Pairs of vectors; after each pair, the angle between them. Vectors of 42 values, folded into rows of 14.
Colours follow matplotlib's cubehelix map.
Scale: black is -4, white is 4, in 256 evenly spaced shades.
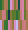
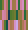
nearly parallel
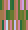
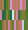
orthogonal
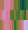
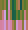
partly aligned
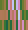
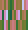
orthogonal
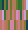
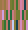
orthogonal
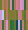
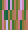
partly aligned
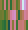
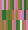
orthogonal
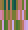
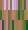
nearly opposite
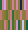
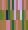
orthogonal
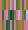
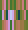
nearly opposite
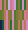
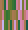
partly opposed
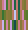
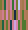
nearly opposite
